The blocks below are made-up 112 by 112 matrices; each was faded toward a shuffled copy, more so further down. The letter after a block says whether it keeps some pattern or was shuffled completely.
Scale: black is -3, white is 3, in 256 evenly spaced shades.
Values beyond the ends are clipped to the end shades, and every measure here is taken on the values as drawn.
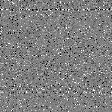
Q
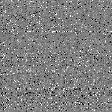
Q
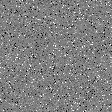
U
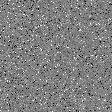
U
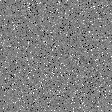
U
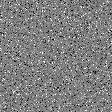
U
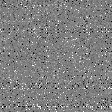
Q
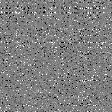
Q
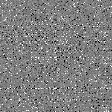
Q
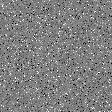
U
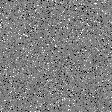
U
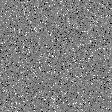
U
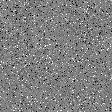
U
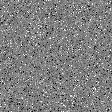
U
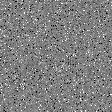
U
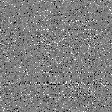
Q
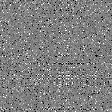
Q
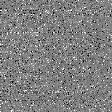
Q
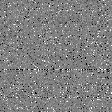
Q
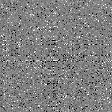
Q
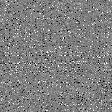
Q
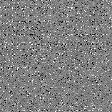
Q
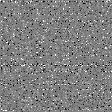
Q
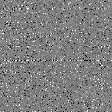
Q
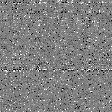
Q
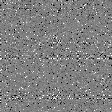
Q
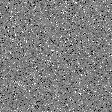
U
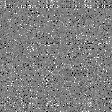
Q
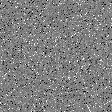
U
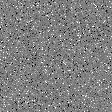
U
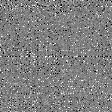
Q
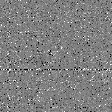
Q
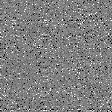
Q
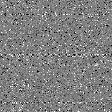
Q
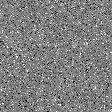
U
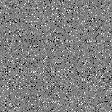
Q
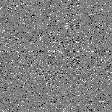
Q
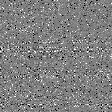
Q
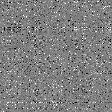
Q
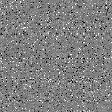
Q
